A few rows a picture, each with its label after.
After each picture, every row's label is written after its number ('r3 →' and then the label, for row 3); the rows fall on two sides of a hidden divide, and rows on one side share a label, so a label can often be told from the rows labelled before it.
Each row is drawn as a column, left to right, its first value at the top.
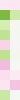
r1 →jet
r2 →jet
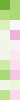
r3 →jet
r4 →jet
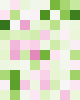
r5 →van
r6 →jet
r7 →jet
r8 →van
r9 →jet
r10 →van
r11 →jet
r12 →jet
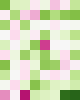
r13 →van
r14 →jet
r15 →van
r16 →van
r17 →jet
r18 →jet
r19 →jet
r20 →jet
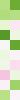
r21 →jet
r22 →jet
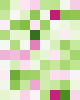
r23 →jet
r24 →van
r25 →van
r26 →jet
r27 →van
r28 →van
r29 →jet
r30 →jet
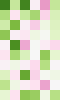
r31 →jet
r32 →van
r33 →jet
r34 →jet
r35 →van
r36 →jet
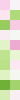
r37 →van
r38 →jet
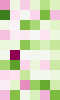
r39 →jet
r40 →van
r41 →van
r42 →van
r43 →jet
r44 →van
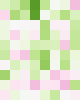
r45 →van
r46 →jet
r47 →jet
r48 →jet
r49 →van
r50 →jet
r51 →jet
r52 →van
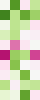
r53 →jet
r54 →jet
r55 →jet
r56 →jet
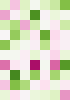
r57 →van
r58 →van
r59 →jet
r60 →jet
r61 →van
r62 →jet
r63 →van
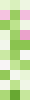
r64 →van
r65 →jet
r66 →van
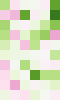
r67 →van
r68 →van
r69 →jet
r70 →van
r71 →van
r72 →jet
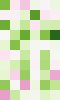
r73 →van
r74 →van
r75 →van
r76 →jet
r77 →van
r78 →van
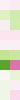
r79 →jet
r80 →jet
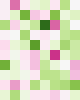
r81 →van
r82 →jet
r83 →jet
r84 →van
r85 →van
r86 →jet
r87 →van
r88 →jet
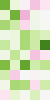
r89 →van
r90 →jet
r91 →van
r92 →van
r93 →van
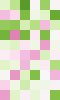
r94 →van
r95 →van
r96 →jet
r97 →van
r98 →jet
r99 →jet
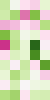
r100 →jet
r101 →jet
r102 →van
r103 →jet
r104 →van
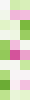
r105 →van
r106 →van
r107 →van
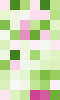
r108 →van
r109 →jet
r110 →jet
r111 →van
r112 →van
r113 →jet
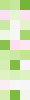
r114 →van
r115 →jet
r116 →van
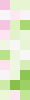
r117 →jet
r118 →van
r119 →van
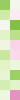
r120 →jet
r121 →van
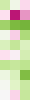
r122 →van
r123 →van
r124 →van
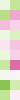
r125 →jet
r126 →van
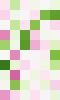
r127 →van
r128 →van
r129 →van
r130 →van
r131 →jet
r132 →jet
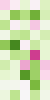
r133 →van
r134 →jet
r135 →jet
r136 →jet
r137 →jet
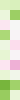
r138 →jet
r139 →jet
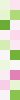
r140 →van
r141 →jet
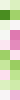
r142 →jet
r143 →jet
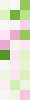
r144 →jet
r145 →jet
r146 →jet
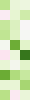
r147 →van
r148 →van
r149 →jet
